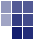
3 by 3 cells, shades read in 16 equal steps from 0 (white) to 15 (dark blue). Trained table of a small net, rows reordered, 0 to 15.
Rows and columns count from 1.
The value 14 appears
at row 3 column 3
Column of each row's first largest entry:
2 2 2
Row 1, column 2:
11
